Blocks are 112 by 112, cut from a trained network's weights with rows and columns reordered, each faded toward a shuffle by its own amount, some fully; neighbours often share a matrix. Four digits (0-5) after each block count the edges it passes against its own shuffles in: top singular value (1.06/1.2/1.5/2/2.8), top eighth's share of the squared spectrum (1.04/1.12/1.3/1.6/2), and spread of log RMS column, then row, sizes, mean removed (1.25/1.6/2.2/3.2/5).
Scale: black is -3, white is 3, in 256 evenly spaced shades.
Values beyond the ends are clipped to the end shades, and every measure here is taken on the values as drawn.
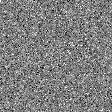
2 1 0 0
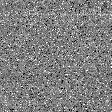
1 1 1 0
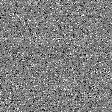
1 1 0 0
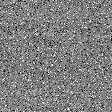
0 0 0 0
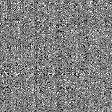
2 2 0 2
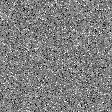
0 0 0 0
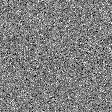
0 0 0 0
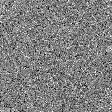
0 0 0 0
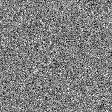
2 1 0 0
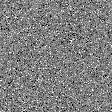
0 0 0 0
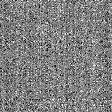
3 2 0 2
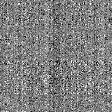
3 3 1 3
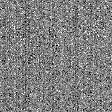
3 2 0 2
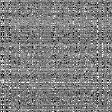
4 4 4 2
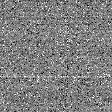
2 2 1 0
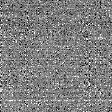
3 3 3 1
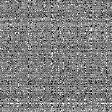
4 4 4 1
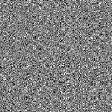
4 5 3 3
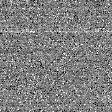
2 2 2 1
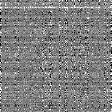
4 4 4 2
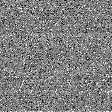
2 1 1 0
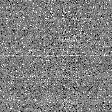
2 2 2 0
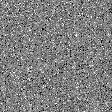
1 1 0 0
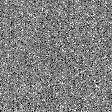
1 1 0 1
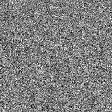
2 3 0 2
